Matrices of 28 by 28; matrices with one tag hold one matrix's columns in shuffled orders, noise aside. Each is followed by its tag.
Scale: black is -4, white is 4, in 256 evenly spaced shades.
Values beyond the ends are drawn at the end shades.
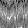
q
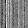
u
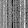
u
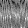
q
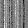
u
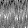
q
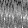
q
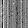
u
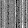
u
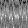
q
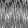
q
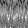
q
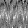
q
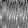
q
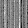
u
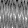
q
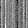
u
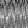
q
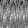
q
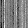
u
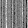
u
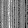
u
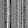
u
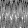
q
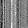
u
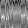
q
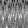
q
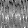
q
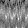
q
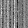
u
